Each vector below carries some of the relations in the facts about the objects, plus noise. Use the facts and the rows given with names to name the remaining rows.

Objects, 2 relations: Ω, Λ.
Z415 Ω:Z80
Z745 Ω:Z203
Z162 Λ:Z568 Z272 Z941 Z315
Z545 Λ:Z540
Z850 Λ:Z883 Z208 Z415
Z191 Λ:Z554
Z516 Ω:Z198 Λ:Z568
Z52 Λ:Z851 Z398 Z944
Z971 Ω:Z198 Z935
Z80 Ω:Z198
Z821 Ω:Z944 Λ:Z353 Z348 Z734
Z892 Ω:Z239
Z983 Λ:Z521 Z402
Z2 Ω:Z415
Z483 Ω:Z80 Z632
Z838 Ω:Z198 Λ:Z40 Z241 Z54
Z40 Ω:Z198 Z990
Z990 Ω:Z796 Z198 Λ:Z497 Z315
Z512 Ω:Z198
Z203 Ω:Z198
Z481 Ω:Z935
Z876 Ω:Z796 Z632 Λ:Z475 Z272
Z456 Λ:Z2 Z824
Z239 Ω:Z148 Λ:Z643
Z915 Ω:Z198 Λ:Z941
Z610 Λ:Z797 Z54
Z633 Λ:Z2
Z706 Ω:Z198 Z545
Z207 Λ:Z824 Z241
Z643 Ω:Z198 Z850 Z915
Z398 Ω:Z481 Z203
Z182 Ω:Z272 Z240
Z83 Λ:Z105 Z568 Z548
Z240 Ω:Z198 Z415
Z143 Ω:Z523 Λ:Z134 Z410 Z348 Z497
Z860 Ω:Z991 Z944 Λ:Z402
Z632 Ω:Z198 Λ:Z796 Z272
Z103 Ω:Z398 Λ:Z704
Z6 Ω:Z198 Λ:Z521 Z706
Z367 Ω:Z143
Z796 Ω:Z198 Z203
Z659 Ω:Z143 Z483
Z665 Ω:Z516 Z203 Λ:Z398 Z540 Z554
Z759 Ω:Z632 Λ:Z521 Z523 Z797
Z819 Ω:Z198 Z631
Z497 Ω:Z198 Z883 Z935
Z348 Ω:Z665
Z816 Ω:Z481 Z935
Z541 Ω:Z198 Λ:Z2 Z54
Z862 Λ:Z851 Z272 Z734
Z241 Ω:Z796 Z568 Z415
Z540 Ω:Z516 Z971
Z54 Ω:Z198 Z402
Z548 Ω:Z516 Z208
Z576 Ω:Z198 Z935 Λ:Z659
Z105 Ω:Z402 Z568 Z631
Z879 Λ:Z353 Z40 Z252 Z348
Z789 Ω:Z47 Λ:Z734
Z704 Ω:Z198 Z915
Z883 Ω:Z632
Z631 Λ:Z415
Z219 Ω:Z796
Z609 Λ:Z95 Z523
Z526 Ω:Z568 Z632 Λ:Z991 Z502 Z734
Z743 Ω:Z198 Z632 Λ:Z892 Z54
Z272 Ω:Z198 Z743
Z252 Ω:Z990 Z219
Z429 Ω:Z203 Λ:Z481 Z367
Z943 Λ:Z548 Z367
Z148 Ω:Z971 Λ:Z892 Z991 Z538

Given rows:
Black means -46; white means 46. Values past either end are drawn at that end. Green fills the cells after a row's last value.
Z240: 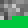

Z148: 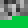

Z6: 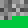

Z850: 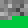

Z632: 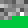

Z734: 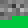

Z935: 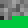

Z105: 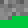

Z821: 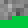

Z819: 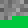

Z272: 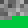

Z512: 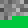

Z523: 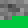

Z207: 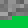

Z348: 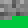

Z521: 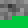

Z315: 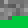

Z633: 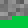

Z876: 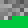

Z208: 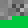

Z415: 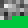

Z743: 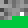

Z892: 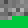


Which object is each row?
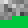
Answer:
Z429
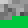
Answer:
Z745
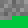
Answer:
Z659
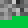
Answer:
Z219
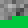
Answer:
Z143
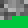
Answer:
Z2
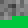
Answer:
Z554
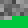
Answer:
Z540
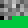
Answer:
Z481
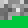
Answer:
Z203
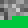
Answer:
Z80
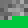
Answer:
Z54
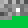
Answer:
Z796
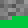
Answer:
Z824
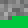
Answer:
Z862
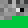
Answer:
Z990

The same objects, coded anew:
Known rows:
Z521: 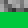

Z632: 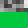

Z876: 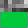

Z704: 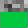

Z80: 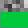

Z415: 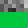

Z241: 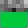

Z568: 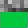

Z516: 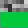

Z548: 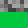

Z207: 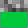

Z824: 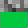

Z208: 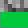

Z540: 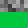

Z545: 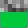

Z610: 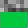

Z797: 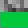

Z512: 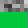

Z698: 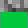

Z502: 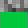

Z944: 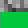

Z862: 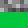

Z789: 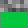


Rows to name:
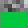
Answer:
Z240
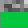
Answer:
Z40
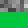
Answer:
Z148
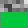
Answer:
Z6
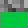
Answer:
Z182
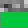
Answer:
Z576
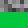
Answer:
Z348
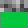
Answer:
Z935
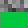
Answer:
Z367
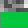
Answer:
Z743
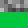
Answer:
Z879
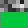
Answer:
Z665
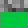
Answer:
Z105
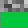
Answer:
Z272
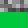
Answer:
Z162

